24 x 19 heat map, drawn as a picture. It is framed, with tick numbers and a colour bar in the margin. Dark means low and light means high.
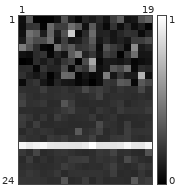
Odd lines: row 19. Average level on the scale: 20%. Histogram: skewed, a long tail of high values. Calmest part: middle left. Seam: horizontal, 40% of the way down, the bottom part calmer.
